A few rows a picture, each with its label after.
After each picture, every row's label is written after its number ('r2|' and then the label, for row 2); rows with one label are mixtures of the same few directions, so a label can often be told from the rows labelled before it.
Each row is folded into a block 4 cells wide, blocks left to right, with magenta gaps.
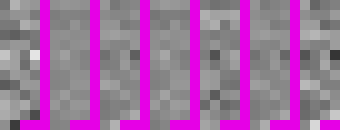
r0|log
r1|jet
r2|log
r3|jet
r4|jet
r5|log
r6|log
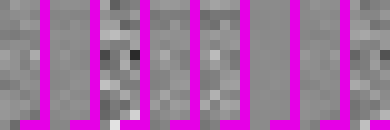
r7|log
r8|jet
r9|log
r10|jet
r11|jet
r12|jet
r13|log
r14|log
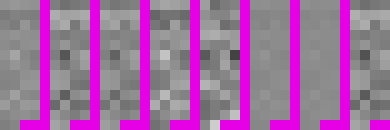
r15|jet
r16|jet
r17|jet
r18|jet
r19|log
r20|jet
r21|jet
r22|jet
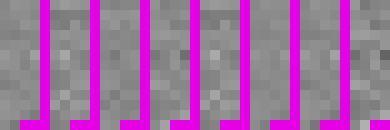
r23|log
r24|jet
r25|jet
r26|log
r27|jet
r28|log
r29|log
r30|log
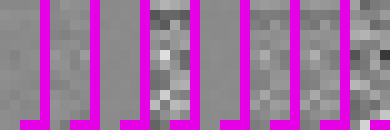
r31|jet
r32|log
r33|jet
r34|jet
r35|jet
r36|jet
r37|jet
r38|log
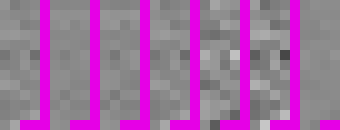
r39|log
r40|jet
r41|jet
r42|log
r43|log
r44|log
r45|log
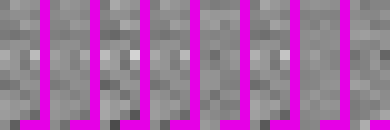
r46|log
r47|log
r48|log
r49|log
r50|jet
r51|log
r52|jet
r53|log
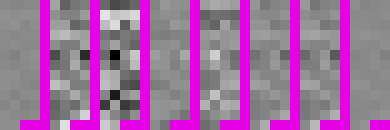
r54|jet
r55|log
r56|jet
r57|log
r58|jet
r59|log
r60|log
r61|log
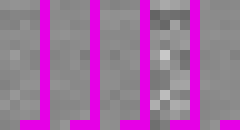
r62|jet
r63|log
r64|jet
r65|jet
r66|log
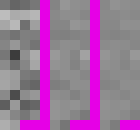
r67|jet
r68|log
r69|log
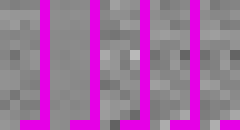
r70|jet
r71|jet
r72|log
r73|log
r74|log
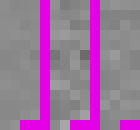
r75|log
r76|log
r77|jet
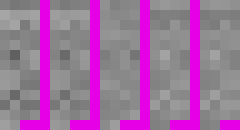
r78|jet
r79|jet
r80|log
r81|jet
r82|jet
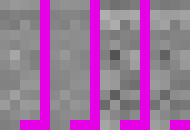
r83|jet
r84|jet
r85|jet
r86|jet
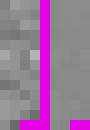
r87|log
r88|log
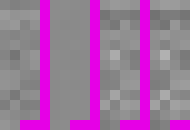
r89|jet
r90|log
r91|jet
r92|jet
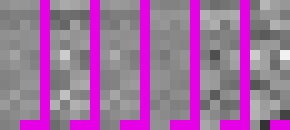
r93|jet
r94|jet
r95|jet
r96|jet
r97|jet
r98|log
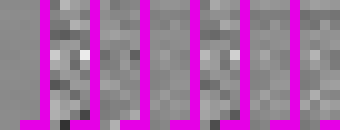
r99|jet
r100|log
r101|log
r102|jet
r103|log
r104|jet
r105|jet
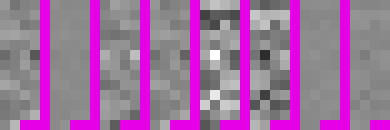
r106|log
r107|log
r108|log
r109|log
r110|jet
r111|jet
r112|jet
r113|jet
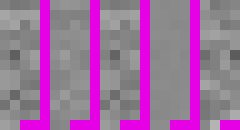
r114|jet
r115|jet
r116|jet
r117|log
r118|log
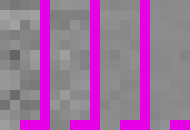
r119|jet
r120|jet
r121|jet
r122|log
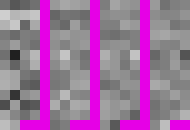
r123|jet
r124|jet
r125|log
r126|log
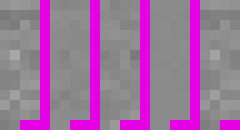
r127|jet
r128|jet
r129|log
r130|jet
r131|jet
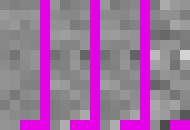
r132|jet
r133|log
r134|log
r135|log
